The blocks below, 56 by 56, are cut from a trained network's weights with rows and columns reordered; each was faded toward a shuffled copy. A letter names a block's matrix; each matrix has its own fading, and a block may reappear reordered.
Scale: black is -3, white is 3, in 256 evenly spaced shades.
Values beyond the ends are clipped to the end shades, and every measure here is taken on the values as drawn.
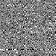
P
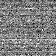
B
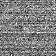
B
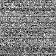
B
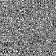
P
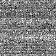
B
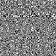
P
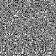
P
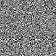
P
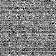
B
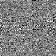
P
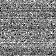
B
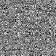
P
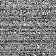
B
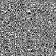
P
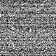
B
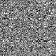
P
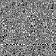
P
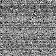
B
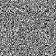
P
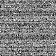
B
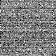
B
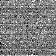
B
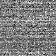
B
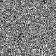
P
